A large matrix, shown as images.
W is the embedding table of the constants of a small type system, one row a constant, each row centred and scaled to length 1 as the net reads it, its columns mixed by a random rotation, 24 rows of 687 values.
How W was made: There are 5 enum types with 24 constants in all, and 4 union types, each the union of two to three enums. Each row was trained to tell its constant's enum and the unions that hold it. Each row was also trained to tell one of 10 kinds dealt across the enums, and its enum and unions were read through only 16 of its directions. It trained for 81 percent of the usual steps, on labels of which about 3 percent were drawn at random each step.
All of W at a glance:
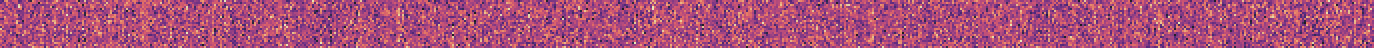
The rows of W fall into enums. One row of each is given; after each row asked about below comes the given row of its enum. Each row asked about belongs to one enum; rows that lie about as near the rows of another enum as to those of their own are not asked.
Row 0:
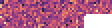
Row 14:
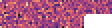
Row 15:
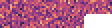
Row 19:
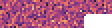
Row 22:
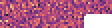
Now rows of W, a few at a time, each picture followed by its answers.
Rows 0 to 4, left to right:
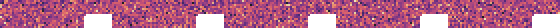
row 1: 0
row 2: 22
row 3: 22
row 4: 0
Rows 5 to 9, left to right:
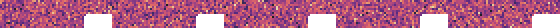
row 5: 15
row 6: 19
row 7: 15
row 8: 15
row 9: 0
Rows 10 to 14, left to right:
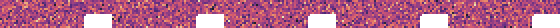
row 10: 19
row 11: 19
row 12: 14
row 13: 22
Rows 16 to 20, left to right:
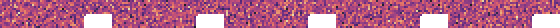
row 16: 22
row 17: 14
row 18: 22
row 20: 15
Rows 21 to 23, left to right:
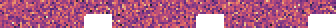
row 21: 0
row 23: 0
